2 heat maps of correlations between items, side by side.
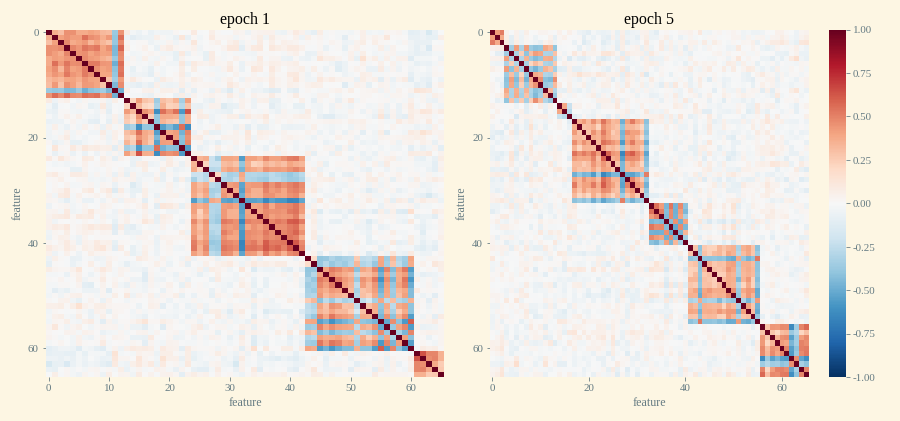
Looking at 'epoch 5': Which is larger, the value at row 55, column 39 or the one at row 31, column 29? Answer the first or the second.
the second
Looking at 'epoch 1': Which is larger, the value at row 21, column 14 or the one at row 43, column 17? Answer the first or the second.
the first
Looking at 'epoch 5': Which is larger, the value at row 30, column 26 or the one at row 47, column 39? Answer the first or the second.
the first
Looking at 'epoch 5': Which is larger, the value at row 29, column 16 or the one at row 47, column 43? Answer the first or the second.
the first
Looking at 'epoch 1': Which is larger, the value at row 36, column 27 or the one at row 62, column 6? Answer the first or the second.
the second
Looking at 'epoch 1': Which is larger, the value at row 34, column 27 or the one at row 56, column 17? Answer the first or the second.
the second
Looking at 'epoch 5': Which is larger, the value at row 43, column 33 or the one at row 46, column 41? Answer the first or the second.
the second
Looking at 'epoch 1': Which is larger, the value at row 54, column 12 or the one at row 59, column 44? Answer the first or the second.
the first
